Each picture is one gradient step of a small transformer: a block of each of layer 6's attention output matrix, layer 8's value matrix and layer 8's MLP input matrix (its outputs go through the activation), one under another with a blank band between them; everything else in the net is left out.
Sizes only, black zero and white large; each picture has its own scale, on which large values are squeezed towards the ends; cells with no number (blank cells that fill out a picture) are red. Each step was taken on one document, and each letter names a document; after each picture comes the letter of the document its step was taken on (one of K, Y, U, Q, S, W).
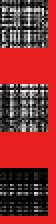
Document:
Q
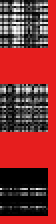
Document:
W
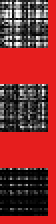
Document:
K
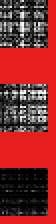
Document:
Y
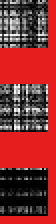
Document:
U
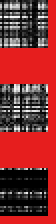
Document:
U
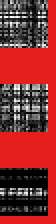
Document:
U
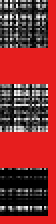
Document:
U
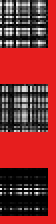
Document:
W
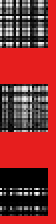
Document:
W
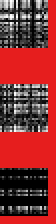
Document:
U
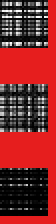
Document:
K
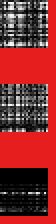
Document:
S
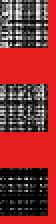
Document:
K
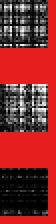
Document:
Y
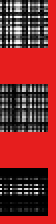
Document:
W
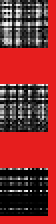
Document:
K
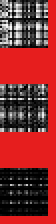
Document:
K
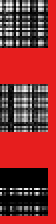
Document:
W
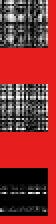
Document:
S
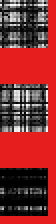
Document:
U
